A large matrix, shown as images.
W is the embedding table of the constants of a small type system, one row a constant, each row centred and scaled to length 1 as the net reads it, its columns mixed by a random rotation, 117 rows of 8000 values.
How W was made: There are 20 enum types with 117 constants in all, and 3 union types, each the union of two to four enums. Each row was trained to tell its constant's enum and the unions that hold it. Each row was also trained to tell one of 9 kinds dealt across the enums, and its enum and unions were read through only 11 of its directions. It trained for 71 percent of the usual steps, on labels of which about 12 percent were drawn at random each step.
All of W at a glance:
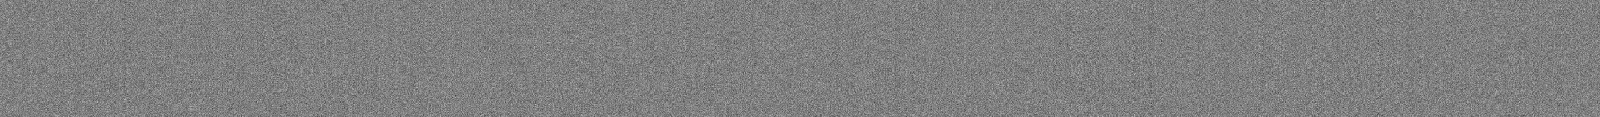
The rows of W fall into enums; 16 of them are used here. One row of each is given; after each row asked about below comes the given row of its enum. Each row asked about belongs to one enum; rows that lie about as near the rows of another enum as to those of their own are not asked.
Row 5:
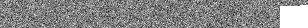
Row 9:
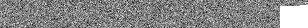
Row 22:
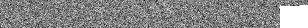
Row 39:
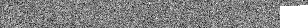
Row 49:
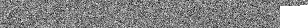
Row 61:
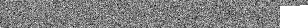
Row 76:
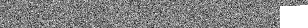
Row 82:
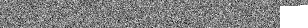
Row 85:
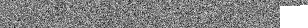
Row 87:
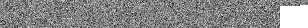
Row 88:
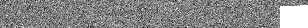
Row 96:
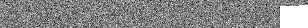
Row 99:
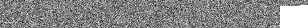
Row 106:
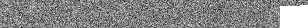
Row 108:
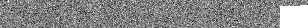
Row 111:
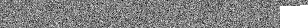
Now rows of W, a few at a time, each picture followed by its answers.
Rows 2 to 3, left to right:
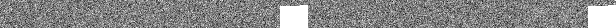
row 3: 76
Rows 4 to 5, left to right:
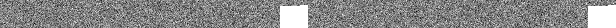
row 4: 9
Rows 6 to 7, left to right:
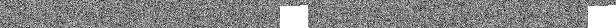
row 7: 111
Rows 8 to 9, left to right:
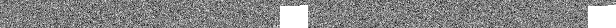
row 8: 9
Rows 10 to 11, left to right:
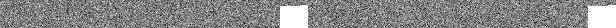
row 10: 108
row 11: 108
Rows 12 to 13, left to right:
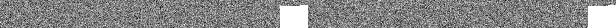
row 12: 22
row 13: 61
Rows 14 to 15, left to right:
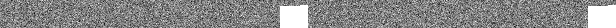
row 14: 111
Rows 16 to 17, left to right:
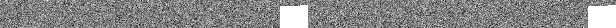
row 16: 61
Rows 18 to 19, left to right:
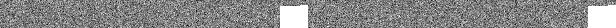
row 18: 111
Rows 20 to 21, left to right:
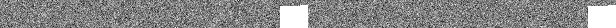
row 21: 108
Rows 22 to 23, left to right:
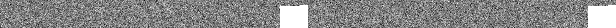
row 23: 39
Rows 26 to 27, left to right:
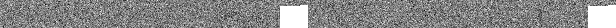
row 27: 5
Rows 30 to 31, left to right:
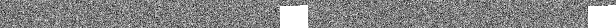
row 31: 96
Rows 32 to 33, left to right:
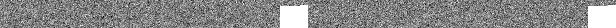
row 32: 49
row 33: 9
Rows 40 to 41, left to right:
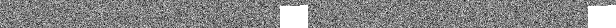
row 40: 22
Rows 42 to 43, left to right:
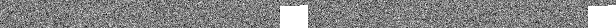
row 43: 22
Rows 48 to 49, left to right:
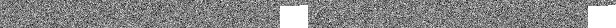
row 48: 9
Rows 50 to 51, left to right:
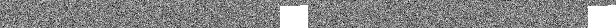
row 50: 61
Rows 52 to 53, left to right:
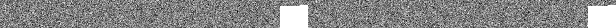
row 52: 96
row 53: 108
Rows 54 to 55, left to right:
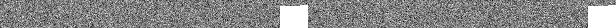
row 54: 88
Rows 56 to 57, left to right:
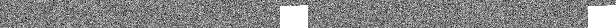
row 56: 88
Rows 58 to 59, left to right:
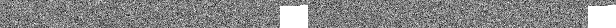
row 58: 85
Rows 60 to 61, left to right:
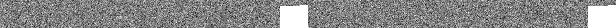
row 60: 96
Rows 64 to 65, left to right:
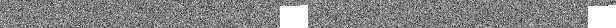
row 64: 76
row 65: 106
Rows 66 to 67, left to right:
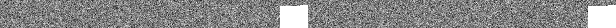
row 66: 76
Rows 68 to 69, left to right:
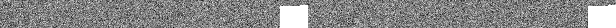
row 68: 22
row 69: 87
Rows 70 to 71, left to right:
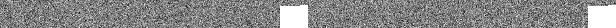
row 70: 22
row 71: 87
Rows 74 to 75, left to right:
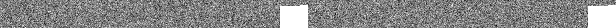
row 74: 5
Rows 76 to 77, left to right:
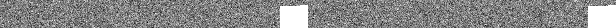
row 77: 61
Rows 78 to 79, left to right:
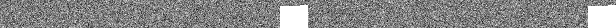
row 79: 108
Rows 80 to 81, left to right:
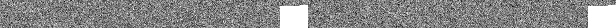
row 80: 85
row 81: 88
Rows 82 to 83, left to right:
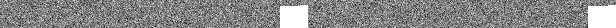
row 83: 87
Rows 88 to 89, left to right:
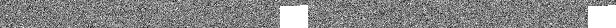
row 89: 96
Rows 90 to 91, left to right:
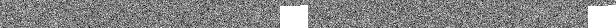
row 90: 87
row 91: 76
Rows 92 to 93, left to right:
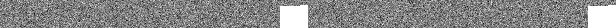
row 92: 111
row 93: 5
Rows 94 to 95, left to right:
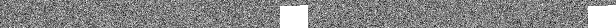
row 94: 88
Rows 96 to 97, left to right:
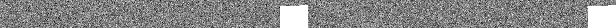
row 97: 85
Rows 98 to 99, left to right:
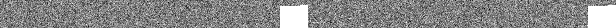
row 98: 39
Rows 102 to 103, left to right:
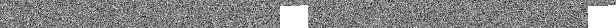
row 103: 87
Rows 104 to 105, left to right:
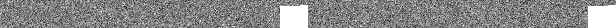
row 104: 108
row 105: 111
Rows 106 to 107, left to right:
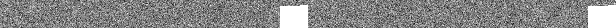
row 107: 76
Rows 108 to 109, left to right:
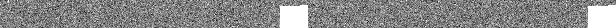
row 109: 106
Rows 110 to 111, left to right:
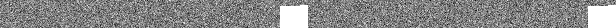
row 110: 99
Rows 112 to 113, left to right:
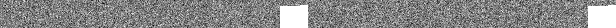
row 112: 76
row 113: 85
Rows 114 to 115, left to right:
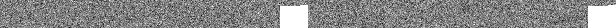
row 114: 5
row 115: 9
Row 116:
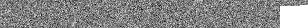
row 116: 9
